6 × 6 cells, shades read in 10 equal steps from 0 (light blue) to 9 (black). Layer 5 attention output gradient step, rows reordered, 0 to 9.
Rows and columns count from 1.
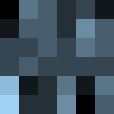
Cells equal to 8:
4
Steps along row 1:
down up up down up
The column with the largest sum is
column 5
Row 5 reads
1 8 7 4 8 4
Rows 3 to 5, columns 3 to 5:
5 6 4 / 6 6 6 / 7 4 8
